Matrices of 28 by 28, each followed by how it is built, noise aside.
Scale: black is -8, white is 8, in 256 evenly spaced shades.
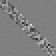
banded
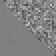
upper triangular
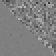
upper triangular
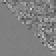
upper triangular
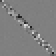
banded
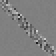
banded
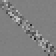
banded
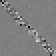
banded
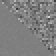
upper triangular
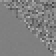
upper triangular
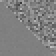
upper triangular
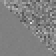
upper triangular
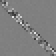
banded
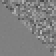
upper triangular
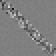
banded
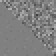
upper triangular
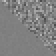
upper triangular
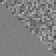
upper triangular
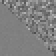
upper triangular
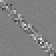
banded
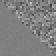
upper triangular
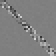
banded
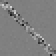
banded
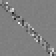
banded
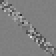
banded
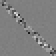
banded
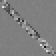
banded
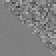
upper triangular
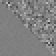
upper triangular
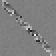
banded
